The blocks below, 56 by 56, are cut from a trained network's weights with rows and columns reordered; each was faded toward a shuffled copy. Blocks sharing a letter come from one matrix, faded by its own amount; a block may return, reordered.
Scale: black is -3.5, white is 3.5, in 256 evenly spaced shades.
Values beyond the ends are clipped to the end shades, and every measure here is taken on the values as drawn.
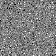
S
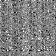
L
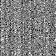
L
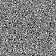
S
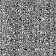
L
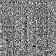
L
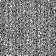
L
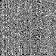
L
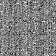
L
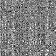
L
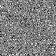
S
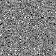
S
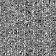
L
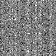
L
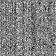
L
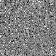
S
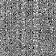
L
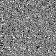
S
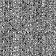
L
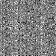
L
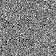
S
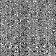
L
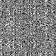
L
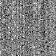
L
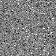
S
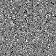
S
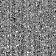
L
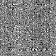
L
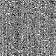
L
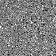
S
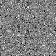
S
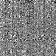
L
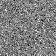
S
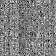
L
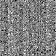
L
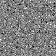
S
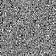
S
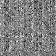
L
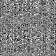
L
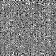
L
